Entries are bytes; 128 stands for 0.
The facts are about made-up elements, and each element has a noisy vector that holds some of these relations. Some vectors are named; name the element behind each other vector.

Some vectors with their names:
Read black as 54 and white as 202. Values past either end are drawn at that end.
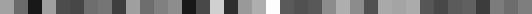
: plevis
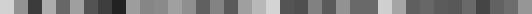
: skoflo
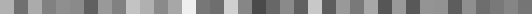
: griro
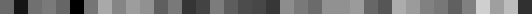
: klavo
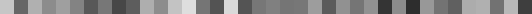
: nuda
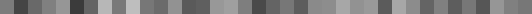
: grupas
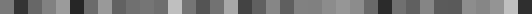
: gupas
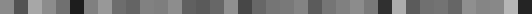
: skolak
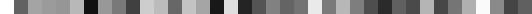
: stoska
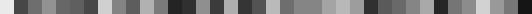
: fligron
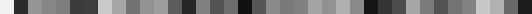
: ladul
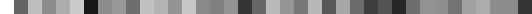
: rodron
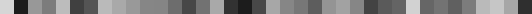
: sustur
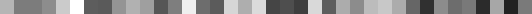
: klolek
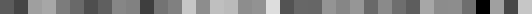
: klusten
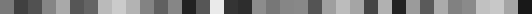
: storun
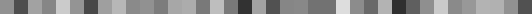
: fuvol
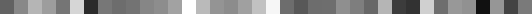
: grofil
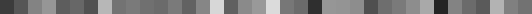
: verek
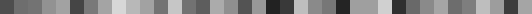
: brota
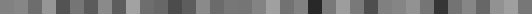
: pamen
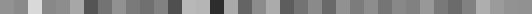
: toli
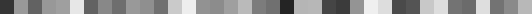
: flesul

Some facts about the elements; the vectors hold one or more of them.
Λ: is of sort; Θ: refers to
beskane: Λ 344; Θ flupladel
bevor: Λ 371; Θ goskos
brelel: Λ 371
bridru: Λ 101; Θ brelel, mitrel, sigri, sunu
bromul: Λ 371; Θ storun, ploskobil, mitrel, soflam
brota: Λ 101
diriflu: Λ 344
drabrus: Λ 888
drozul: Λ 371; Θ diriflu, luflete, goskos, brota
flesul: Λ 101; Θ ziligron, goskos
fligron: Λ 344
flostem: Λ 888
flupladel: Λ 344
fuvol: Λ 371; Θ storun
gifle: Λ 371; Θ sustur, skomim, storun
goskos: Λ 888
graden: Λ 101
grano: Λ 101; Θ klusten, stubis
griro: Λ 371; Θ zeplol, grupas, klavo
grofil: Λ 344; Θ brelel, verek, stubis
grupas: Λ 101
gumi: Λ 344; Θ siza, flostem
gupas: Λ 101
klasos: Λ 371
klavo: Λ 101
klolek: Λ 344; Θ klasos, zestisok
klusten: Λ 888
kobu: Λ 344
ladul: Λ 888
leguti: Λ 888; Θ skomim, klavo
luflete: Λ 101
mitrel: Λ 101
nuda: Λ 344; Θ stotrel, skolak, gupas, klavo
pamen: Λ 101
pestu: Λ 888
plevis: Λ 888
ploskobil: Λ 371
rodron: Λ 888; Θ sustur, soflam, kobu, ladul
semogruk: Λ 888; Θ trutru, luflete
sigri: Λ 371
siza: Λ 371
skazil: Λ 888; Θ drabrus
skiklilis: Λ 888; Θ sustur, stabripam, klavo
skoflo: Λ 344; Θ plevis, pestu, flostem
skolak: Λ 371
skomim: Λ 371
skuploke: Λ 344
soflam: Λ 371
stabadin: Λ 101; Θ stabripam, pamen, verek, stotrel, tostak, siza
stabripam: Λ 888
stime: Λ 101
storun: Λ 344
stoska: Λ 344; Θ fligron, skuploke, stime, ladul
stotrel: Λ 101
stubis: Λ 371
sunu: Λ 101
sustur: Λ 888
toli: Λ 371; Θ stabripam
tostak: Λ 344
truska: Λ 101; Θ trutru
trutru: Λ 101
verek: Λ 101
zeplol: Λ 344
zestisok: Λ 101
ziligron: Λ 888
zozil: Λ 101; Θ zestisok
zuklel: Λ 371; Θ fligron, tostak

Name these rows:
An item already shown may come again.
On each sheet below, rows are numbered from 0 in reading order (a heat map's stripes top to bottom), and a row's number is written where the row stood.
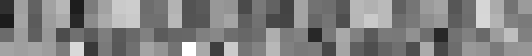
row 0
luflete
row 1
luflete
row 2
pamen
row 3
stabadin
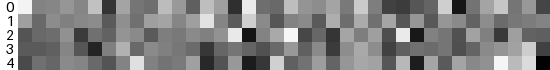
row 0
zuklel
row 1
griro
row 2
brelel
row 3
stotrel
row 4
ploskobil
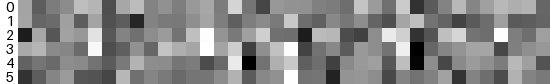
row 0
fuvol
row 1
gumi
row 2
flesul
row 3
bridru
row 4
mitrel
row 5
verek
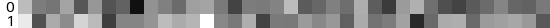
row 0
gumi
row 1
gifle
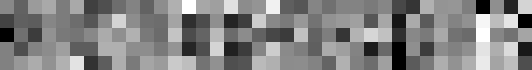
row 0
grano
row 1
ploskobil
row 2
goskos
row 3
soflam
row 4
bromul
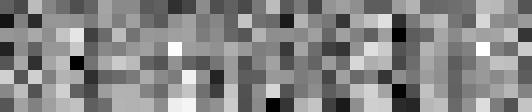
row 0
stabripam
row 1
ziligron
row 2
bromul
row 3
bevor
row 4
trutru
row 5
skiklilis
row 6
truska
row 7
drozul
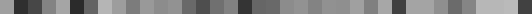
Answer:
skomim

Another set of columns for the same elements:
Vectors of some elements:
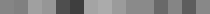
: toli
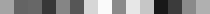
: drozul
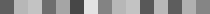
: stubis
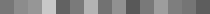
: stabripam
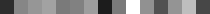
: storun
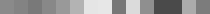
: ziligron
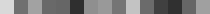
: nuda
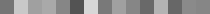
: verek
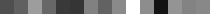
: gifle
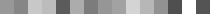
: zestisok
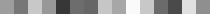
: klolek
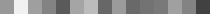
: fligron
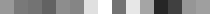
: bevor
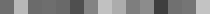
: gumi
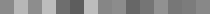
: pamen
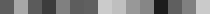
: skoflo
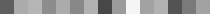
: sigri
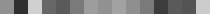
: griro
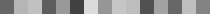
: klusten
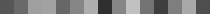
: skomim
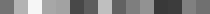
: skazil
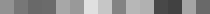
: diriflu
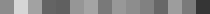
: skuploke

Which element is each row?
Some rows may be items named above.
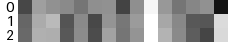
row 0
soflam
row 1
bridru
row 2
bridru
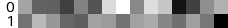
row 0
drozul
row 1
ladul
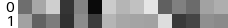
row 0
grano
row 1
semogruk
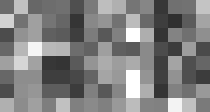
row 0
gumi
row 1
nuda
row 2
bromul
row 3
drabrus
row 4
stoska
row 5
rodron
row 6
bromul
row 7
flupladel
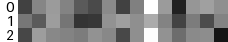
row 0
fuvol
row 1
skiklilis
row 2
soflam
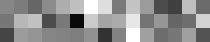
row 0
goskos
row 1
grofil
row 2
ploskobil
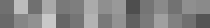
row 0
siza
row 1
stabripam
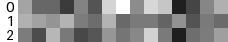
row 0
drozul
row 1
stotrel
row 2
leguti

